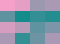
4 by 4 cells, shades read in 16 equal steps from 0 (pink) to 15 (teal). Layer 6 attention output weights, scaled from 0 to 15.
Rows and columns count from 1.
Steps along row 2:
up down up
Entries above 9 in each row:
0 4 1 1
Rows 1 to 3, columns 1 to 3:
0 1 6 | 10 15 13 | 2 4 10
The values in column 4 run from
5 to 14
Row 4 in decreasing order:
13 9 5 5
